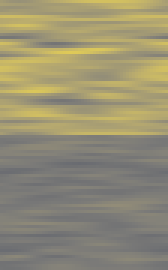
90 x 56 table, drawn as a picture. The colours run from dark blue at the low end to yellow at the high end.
It is made of 2 by 1 panels. Panel 1,1: high, streaked across. Panel 2,1: middling, streaked across, faint in contrast.
